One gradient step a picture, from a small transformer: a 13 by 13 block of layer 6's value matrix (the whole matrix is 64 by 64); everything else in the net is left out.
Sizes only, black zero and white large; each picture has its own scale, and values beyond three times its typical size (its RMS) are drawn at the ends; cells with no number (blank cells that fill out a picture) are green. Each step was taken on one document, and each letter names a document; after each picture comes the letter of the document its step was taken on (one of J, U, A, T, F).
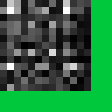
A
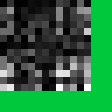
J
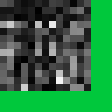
J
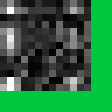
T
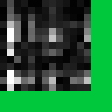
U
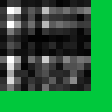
A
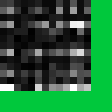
J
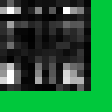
T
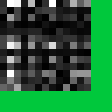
U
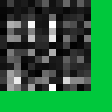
A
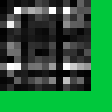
A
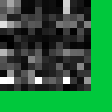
T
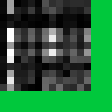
U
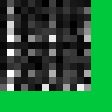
U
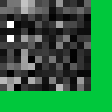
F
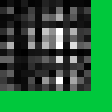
J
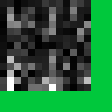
U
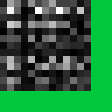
A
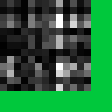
J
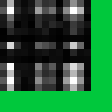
T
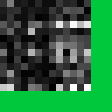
J
